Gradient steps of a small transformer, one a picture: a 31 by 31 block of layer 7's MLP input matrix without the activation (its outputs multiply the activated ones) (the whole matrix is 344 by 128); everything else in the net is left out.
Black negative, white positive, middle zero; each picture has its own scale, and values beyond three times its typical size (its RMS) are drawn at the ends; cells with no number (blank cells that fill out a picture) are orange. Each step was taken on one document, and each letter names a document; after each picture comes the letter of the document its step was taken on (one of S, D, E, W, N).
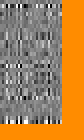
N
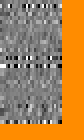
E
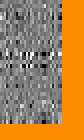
E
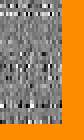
E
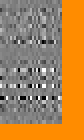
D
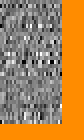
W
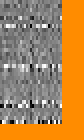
W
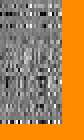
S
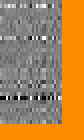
D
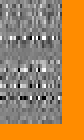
D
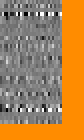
S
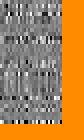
N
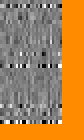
E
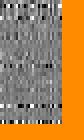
E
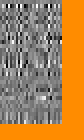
N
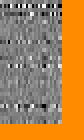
E
